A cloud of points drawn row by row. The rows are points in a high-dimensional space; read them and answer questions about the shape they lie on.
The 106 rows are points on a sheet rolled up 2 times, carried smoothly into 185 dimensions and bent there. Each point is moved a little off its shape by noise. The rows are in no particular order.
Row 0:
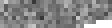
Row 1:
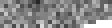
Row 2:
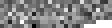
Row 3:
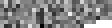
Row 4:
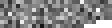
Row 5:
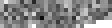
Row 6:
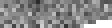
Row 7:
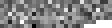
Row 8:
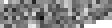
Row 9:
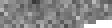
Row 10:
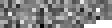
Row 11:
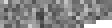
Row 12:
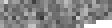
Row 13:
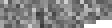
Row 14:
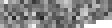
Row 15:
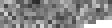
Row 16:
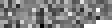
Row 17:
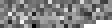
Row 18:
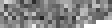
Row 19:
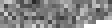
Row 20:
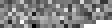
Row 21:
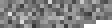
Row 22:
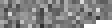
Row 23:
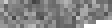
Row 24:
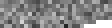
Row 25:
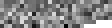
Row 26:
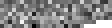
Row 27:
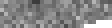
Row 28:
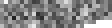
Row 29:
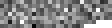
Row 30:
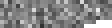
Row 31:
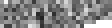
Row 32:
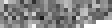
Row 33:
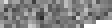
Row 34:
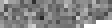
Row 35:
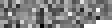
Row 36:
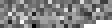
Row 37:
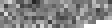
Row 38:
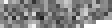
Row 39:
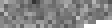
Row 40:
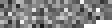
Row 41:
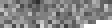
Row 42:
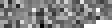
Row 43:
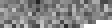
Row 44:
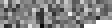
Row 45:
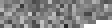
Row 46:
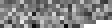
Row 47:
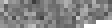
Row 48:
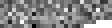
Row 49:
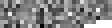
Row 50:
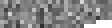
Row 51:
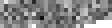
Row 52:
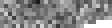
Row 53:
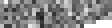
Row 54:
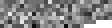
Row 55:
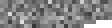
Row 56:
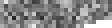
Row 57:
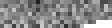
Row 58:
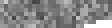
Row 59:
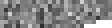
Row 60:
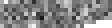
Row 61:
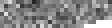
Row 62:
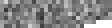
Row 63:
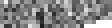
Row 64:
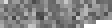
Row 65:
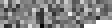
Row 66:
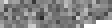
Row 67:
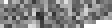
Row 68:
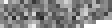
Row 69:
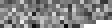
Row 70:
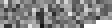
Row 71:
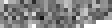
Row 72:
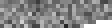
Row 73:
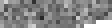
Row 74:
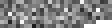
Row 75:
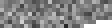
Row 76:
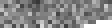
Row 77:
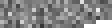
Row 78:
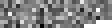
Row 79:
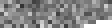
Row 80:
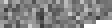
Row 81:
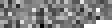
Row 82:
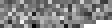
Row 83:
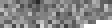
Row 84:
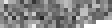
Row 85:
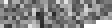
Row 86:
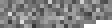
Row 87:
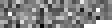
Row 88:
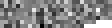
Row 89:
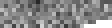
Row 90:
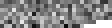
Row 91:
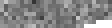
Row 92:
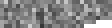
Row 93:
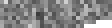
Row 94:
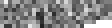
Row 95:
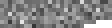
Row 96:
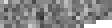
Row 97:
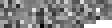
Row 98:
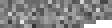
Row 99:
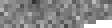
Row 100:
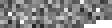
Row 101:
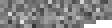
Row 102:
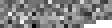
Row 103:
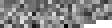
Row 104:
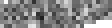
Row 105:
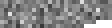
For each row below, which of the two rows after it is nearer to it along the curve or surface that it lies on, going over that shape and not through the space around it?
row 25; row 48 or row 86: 48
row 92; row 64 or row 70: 64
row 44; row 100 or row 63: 63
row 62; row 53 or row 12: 12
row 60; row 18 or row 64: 18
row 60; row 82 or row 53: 53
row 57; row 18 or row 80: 18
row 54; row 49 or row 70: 49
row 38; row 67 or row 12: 67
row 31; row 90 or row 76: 76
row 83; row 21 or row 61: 61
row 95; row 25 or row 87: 87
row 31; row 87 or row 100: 87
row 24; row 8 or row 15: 15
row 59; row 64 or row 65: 64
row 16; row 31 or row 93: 31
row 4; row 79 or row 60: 60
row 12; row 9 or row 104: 9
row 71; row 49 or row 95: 49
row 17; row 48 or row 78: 48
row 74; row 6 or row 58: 6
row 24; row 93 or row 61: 61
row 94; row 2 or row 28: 28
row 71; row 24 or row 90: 24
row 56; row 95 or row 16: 16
